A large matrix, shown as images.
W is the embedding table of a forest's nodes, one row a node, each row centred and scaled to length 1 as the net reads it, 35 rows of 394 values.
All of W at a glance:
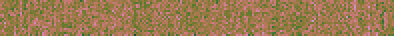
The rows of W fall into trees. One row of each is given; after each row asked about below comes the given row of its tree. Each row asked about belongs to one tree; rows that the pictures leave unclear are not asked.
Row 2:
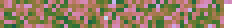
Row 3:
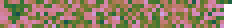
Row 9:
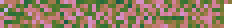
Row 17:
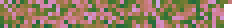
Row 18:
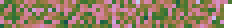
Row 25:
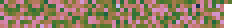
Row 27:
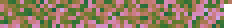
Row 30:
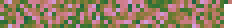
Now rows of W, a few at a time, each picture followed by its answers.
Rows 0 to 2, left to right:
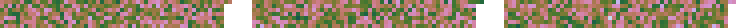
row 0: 9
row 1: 3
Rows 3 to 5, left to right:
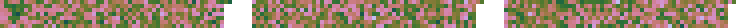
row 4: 18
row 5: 9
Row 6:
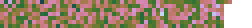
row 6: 17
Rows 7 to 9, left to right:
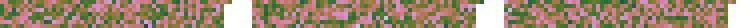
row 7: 18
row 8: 3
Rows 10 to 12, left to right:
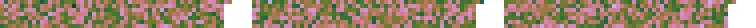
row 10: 17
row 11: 27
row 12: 2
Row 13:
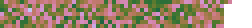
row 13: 30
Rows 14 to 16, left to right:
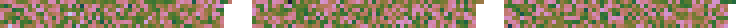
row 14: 30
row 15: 25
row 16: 3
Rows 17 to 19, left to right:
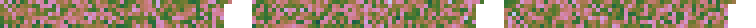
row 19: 25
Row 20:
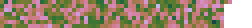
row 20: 2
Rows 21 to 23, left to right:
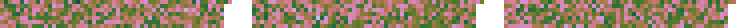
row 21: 3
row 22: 18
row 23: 25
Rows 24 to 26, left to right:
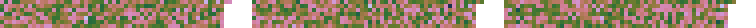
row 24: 2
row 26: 25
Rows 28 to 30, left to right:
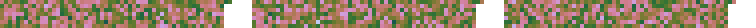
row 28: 17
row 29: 3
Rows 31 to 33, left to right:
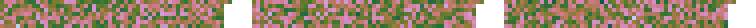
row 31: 9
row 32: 25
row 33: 27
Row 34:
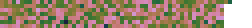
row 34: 27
